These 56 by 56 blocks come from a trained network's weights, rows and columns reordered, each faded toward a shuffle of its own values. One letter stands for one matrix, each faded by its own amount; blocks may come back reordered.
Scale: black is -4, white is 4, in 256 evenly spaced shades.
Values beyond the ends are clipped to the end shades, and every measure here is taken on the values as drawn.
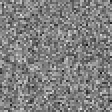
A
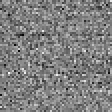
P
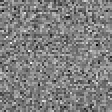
P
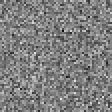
A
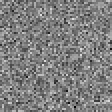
A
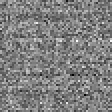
P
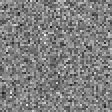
A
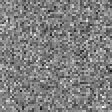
A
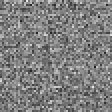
P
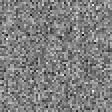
A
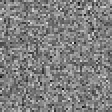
A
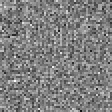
A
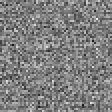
P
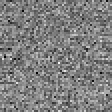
P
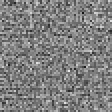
P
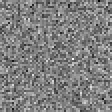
A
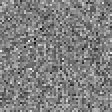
A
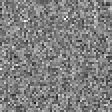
A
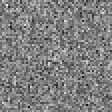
A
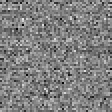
P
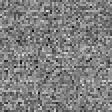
P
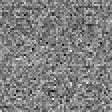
P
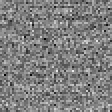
P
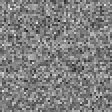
P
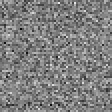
P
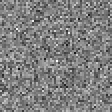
A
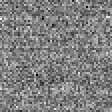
P
